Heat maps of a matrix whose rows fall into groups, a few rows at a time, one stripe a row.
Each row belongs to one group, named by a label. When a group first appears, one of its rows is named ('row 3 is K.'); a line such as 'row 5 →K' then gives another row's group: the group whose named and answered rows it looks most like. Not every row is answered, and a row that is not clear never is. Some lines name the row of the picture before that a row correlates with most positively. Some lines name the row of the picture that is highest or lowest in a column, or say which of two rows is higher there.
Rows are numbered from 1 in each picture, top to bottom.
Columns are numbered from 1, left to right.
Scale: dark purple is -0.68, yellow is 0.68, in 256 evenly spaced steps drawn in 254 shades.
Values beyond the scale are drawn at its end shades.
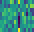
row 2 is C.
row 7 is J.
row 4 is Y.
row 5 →J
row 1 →Y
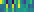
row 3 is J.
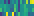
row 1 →C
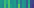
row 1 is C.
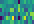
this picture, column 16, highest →4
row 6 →Y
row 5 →J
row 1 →J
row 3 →Y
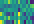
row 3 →J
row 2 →C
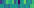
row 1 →J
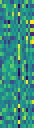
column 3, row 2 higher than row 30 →Yes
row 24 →J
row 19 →J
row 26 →C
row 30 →J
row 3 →J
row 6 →C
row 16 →J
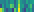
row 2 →Y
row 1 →Y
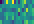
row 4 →J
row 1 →J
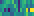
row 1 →J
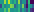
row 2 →Y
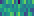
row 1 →J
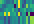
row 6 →C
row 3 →J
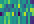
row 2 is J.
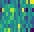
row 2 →J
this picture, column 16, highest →1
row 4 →J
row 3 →Y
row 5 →Y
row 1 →C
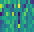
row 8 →J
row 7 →Y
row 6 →J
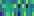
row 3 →J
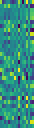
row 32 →J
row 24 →Y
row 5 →C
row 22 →C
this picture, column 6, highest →19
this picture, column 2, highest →20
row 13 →C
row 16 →J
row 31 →C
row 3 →C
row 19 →Y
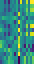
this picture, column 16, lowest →13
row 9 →C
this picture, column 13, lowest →12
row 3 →C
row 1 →C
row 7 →C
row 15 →J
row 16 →J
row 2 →C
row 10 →Y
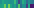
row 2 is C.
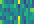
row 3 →C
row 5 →Y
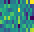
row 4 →Y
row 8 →C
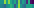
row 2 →Y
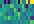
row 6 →C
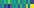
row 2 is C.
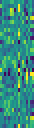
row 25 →Y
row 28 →J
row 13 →C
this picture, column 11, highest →19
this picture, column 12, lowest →20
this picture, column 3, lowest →19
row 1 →Y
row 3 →Y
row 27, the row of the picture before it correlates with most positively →1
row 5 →C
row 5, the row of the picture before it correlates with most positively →2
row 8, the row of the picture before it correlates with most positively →1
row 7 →C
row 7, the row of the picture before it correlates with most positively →2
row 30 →C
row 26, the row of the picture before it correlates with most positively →1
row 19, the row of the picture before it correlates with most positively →2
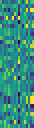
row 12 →C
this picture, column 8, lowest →5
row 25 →C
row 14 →C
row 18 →J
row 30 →J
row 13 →Y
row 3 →C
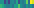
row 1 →C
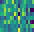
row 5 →Y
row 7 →C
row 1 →J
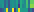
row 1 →C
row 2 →C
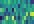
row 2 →J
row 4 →C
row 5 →J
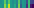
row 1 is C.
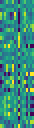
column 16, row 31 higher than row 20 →Yes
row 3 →J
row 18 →J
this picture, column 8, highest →4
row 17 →J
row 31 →C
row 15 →J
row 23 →C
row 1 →J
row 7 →C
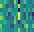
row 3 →J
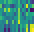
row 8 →C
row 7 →C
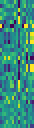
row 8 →J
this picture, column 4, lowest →20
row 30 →Y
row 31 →J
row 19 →J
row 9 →C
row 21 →Y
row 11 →C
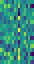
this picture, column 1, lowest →11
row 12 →C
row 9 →J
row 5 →Y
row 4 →J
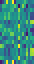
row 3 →Y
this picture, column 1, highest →12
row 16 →J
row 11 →J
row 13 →C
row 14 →C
